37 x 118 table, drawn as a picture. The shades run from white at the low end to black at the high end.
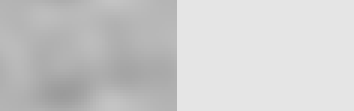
It is made of 1 by 2 panels. Panel 1,1: low, smooth, faint in contrast. Panel 1,2: very low, flat.
